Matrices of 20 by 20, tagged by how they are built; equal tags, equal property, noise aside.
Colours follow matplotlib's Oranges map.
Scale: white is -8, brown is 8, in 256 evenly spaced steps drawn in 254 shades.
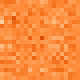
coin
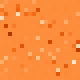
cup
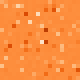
cup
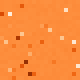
cup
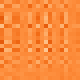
coin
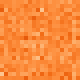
coin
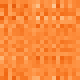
coin
